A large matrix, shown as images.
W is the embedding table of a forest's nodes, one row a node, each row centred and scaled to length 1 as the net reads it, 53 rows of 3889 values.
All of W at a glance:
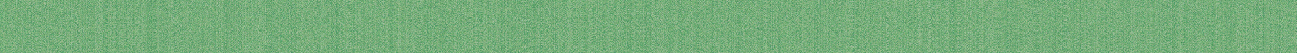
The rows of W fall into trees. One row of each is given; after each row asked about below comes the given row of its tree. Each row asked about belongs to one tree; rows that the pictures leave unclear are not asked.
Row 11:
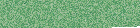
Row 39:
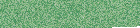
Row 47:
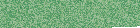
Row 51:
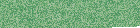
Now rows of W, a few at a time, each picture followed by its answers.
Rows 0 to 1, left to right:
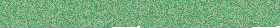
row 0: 51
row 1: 47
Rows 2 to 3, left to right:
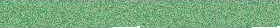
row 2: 51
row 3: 51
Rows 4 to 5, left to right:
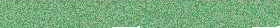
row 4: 11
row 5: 47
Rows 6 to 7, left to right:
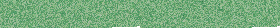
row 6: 51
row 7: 47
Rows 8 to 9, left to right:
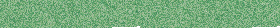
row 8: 39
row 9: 11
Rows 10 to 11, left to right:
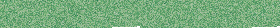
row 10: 39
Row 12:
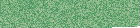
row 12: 51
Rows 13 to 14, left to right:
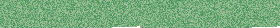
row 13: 11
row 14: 51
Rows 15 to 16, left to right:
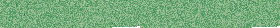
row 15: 47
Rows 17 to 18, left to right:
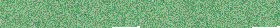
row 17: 39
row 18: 39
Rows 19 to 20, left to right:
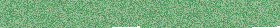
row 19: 47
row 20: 47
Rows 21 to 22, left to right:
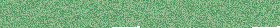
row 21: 51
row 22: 39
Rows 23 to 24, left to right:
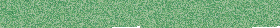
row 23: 47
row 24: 11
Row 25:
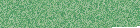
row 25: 51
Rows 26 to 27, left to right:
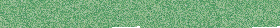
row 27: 11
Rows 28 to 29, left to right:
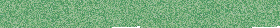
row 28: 47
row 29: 39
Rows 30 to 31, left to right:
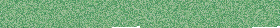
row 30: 11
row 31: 11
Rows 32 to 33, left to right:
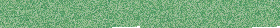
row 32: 51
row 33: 51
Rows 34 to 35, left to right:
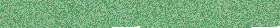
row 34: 39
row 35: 51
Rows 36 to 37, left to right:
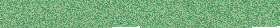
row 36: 11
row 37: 39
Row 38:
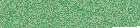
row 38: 47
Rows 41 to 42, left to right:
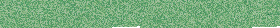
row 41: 11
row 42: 39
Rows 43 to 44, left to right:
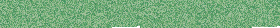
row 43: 51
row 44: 39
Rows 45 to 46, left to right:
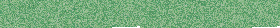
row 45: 51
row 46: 47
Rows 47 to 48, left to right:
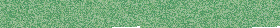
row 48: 51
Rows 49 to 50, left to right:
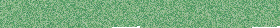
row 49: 11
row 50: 39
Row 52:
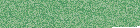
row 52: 47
